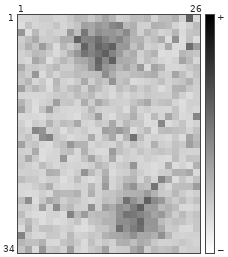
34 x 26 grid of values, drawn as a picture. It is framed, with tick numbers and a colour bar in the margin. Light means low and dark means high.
Bumps: two. Ninth with the highest average: top middle. Histogram: skewed, a long tail of high values. Stripes: none. Slope: none. Odd rows or columns: none.
